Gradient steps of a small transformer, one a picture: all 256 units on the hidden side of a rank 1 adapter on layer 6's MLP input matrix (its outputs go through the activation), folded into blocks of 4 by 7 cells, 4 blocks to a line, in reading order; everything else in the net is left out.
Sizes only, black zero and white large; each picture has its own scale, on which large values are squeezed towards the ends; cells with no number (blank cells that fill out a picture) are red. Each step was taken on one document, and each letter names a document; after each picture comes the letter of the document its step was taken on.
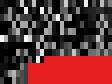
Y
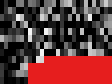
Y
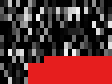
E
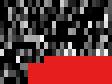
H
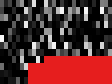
E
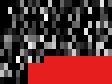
H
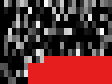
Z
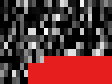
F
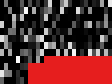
H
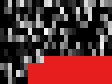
Z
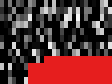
E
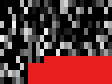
H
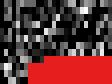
Z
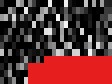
Y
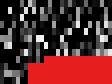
H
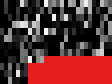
Z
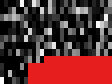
Y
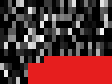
F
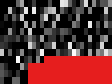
H
